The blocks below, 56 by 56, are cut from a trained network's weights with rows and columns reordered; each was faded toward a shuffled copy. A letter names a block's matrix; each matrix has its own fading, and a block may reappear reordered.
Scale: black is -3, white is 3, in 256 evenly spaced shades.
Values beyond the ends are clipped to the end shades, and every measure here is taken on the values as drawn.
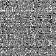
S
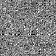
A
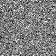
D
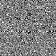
D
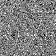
D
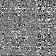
S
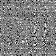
S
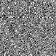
A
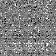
S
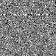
D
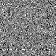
A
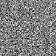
A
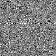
A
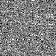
A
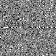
A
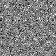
D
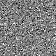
D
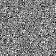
A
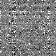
S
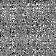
S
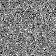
D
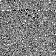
D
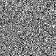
A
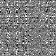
S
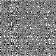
S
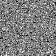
D
